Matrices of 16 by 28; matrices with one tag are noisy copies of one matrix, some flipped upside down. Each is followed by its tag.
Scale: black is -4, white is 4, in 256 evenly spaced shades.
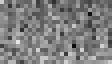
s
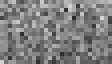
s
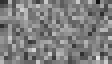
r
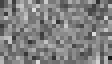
r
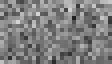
s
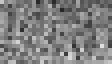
s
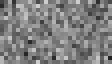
r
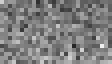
s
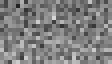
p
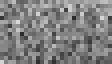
s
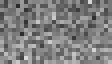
p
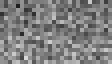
p
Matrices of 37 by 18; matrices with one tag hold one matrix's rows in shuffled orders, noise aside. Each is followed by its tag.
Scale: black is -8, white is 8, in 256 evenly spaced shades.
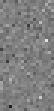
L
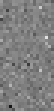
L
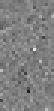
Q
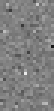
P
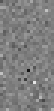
Q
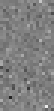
L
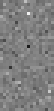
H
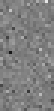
L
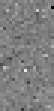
P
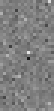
H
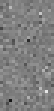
L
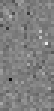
L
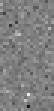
H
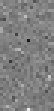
H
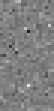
H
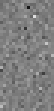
Q
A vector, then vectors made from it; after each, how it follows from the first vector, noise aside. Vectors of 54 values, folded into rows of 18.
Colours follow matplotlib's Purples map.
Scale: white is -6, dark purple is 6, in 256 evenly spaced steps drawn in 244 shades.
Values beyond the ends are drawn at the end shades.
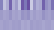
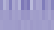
shrunk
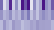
scaled up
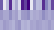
scaled up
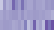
wrapped around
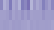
shrunk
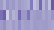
wrapped around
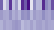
scaled up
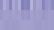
shrunk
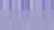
shrunk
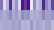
scaled up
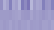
shrunk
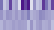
scaled up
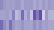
wrapped around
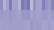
shrunk
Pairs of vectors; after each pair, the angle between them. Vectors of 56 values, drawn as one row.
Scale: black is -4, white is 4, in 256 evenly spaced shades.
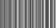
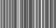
partly aligned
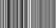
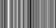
nearly opposite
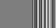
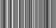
orthogonal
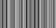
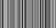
orthogonal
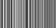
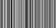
nearly parallel
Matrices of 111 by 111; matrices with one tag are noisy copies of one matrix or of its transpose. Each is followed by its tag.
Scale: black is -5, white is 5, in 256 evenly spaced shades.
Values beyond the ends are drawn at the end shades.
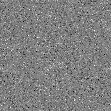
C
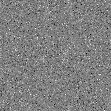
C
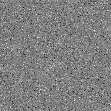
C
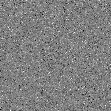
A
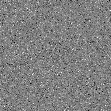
A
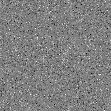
C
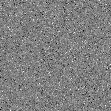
A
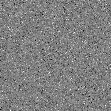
A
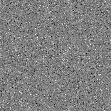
C
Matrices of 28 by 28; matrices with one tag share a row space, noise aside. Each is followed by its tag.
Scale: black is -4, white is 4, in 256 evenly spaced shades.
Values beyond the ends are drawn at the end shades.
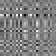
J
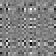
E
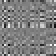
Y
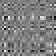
Y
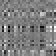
Y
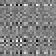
J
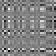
Y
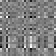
E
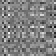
Y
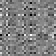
E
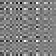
J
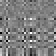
E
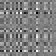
J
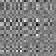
J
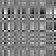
Y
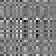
J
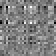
E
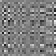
Y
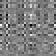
E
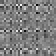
J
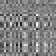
J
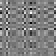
E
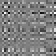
Y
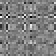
E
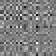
J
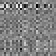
J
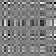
Y
